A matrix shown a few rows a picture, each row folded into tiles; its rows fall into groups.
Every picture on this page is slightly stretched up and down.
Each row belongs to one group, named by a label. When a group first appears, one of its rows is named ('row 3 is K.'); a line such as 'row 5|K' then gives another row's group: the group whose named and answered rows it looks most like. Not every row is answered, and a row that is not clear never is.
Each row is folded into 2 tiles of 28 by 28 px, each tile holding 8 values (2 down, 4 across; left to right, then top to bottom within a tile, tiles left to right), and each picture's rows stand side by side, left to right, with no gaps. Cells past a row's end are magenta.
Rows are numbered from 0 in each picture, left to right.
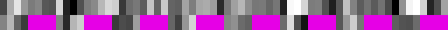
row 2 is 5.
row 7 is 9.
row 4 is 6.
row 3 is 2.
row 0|6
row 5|6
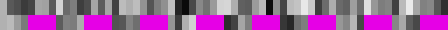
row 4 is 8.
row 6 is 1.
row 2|9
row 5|9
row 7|6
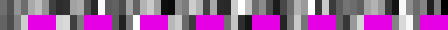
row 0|2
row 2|2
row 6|2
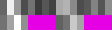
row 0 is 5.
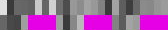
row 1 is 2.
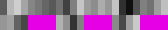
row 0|6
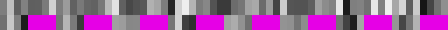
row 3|6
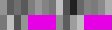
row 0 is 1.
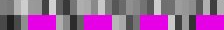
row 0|9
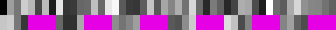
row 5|6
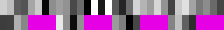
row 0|8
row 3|6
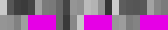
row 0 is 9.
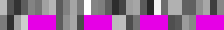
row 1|1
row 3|8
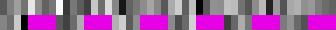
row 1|5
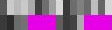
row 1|5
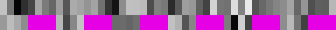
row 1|2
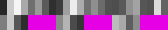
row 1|6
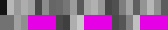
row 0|9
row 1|2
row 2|2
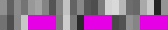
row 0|2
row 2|8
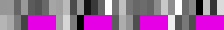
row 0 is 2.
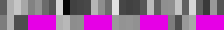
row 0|6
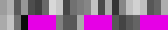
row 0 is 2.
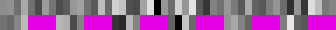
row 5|1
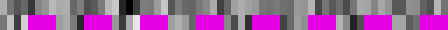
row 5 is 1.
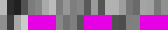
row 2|8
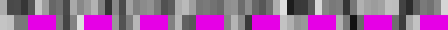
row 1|2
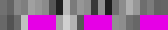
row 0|2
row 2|6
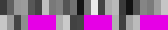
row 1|1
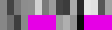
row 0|5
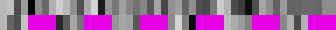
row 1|8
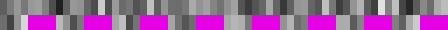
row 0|2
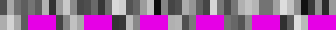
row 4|9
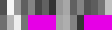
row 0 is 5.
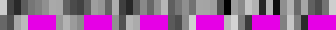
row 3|2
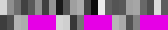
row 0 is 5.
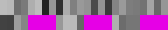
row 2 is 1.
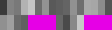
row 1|2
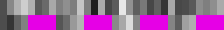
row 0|9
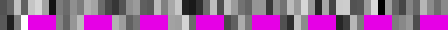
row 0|2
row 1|2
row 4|8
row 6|8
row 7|1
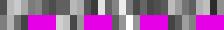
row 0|6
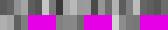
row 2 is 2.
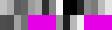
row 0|8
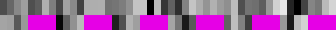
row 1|2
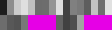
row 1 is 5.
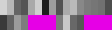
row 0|8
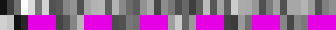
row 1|2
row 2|8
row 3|1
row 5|9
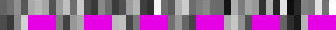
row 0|2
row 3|6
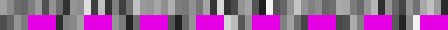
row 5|6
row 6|8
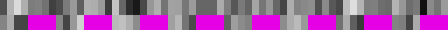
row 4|1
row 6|6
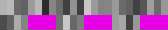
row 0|8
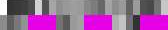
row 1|9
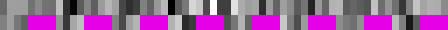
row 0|6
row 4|9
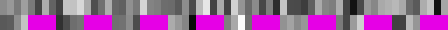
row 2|1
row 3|1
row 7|8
